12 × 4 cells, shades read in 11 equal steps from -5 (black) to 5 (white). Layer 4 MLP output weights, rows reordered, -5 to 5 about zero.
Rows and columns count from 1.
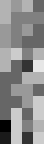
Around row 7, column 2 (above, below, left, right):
-1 1 -1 2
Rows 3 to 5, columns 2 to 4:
0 1 -1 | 0 -1 -1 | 3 0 2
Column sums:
-3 11 -1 15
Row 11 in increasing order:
-5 0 2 3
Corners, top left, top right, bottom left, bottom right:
2 -1 -4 3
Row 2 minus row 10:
3 -3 1 -3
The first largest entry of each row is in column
1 1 1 1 2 4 3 2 4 2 2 2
